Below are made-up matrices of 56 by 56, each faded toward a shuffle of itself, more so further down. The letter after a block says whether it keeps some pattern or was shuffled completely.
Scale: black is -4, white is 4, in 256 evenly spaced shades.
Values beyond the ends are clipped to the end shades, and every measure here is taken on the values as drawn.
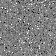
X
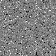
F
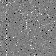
F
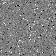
X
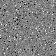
X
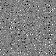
F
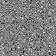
F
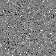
F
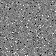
X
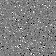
X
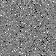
F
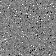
X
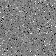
X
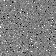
X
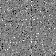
F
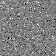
F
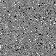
F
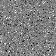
X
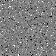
X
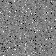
F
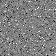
X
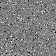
X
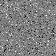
X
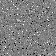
X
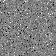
X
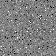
F
